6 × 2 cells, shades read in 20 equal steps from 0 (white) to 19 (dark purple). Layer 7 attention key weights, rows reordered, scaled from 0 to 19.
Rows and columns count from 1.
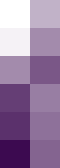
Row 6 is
19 12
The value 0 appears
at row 1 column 1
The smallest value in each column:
0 6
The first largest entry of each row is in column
2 2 2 1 1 1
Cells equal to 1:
1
